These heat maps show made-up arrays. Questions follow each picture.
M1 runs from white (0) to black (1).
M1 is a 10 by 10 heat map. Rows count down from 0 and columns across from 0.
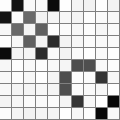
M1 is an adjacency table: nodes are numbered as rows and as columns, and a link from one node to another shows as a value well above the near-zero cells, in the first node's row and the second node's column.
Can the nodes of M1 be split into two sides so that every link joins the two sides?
no
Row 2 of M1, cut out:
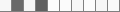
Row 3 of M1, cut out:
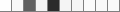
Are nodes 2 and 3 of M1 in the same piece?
yes
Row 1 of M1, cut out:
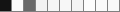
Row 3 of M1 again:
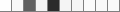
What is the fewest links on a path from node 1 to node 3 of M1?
2
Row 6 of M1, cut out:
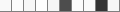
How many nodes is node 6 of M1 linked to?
2
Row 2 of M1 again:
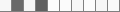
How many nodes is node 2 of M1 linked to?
2
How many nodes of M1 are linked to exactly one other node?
2
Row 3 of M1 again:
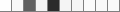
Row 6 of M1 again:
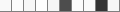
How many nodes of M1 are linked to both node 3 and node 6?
0
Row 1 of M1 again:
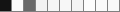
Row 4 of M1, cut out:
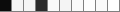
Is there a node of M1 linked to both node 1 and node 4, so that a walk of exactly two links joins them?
yes
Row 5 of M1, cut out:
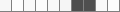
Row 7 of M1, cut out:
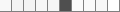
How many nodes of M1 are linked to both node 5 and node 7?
0
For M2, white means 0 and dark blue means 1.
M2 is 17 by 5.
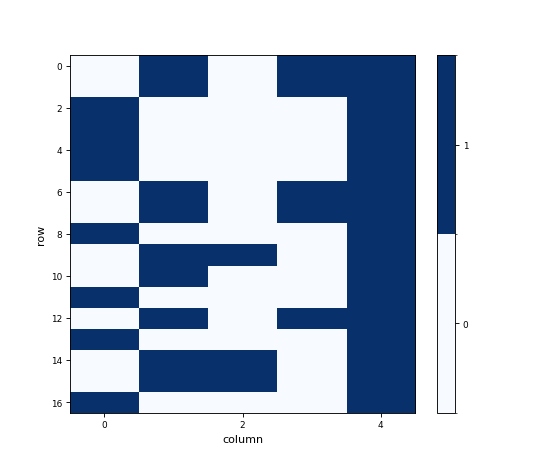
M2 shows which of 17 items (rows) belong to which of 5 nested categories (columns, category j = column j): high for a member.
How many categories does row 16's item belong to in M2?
2
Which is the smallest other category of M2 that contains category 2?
1
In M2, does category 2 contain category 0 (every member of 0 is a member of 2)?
no
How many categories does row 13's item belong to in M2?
2
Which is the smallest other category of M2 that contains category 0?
4
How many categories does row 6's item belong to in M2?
3
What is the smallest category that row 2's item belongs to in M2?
0
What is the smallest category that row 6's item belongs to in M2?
3
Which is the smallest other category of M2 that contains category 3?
1
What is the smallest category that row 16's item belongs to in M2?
0
